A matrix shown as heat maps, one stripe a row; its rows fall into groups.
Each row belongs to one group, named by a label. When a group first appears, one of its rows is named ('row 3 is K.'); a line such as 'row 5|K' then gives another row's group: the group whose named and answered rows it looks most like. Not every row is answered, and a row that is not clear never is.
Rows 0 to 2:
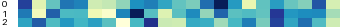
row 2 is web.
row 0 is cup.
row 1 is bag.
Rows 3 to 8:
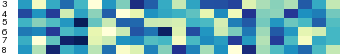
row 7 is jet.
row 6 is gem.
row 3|cup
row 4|web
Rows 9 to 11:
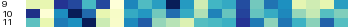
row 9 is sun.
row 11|jet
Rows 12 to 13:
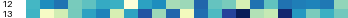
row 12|web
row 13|jet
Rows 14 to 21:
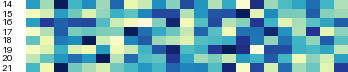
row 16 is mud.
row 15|cup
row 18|jet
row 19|cup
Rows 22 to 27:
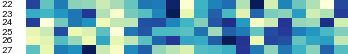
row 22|gem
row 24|cup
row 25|bag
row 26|cup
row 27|jet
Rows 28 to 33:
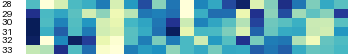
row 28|jet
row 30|gem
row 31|gem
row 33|bag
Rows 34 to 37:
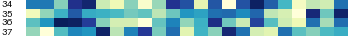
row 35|mud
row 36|mud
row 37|jet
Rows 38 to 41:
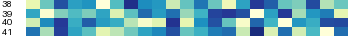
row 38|bag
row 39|cup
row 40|mud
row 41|gem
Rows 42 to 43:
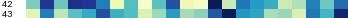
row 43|mud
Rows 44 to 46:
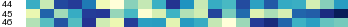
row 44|sun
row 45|mud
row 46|bag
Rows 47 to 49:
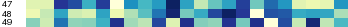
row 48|cup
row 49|web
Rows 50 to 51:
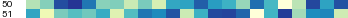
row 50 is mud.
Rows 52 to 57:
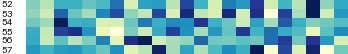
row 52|web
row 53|web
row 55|sun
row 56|bag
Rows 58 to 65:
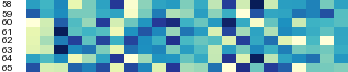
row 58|web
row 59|web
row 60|cup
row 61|bag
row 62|sun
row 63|bag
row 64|web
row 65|sun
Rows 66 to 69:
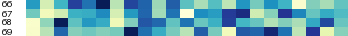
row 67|jet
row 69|bag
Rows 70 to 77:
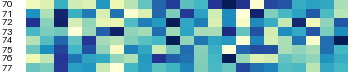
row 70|cup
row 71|web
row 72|gem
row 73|web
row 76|cup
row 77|sun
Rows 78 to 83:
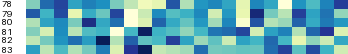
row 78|mud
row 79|web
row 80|web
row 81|cup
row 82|sun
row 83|bag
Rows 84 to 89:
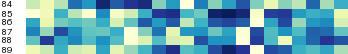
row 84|jet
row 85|cup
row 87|web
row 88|mud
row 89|cup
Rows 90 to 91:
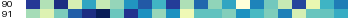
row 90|gem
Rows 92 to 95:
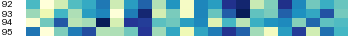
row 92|jet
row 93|jet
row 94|bag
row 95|jet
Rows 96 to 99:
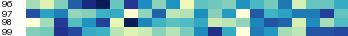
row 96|jet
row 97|web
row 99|mud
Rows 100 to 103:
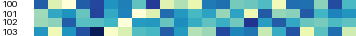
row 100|jet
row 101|web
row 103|cup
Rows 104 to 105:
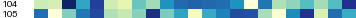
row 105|jet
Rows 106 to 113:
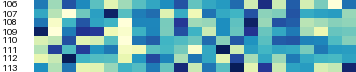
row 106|gem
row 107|jet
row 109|sun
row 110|bag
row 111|mud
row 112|bag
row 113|gem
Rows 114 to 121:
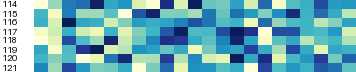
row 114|web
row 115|bag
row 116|gem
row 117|cup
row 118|cup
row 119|jet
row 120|web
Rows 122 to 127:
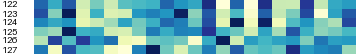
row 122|gem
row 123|gem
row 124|gem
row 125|gem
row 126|mud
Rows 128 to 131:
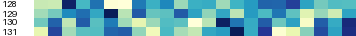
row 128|bag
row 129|sun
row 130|mud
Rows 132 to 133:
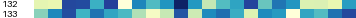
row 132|sun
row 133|mud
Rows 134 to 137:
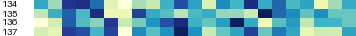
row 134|sun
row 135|bag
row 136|cup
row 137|sun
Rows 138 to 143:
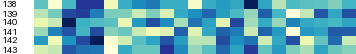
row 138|jet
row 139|mud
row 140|bag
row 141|mud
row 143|cup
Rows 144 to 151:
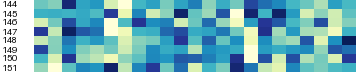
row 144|sun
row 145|sun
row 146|bag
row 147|gem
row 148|gem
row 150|gem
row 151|jet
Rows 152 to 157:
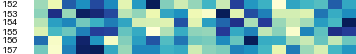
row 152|jet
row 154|mud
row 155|mud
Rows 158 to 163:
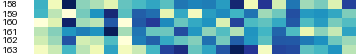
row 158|gem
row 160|bag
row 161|sun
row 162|bag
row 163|cup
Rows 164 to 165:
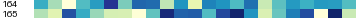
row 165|cup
